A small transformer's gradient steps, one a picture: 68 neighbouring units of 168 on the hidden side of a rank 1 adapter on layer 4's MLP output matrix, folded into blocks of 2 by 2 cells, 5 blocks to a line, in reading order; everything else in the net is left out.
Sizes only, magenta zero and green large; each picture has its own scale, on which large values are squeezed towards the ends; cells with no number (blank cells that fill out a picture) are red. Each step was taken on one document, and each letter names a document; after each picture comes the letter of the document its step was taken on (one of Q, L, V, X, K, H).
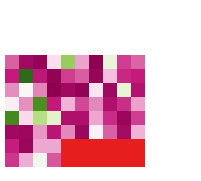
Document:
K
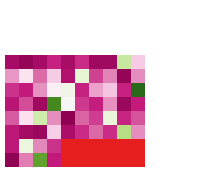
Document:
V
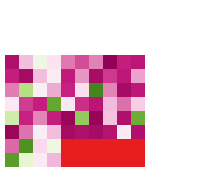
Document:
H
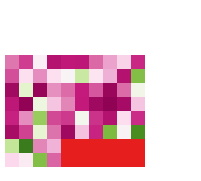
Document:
H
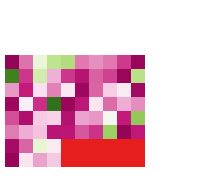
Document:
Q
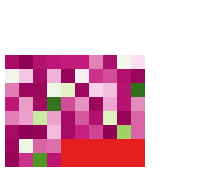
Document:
V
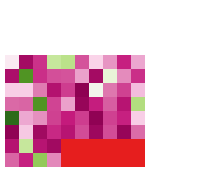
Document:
K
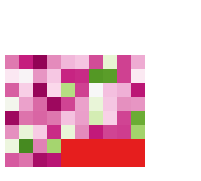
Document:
H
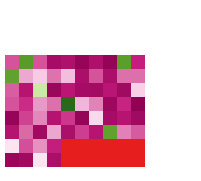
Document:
V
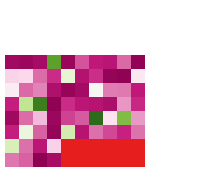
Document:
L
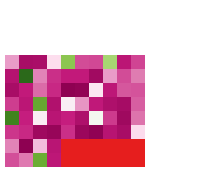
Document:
K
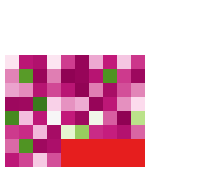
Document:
K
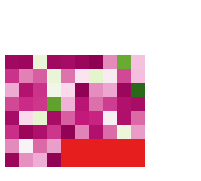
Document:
V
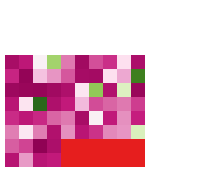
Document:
L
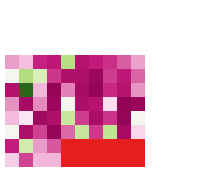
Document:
H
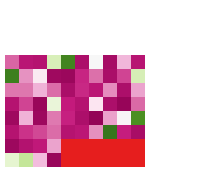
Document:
Q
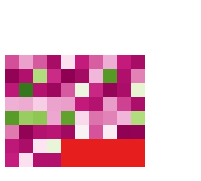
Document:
H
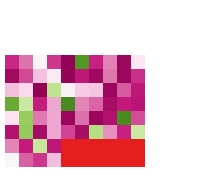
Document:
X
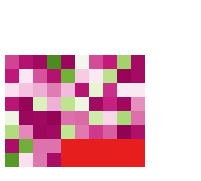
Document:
L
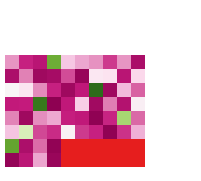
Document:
K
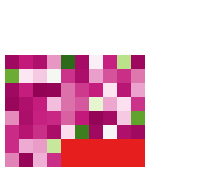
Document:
Q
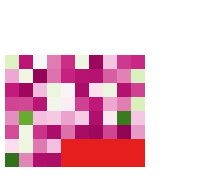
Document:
X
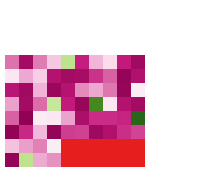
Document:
Q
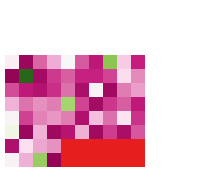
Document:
K
